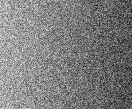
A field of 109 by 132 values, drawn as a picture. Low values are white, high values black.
Odd rows or columns: none. Average level on the scale: 50%. Slope: up to the right.
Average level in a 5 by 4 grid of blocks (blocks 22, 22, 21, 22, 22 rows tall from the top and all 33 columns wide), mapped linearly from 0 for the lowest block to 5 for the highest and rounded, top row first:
0235
0235
0235
0235
0235
